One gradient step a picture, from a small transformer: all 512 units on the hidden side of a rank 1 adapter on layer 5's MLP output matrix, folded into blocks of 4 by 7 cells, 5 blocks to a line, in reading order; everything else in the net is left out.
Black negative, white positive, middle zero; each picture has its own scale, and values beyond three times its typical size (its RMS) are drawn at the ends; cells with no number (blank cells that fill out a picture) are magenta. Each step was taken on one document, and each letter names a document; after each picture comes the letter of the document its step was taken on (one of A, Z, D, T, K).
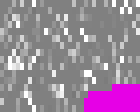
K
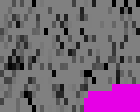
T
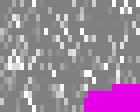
K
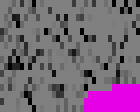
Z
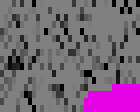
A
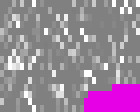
K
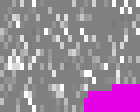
K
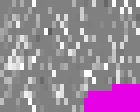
K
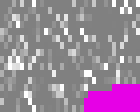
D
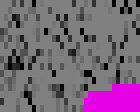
Z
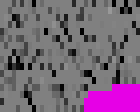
D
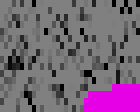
A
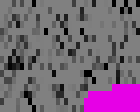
T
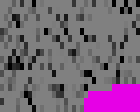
Z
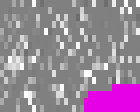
A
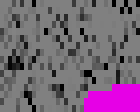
A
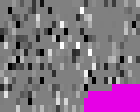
A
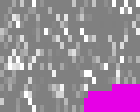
D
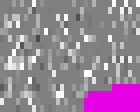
T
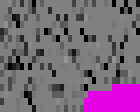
D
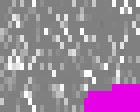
K
